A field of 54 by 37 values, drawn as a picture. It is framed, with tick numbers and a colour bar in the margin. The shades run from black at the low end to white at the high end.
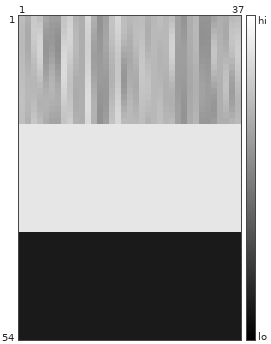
The table splits into 3 rows of 1 panel. Panel 1,1: high, streaked downward. Panel 2,1: very high, flat. Panel 3,1: very low, flat.
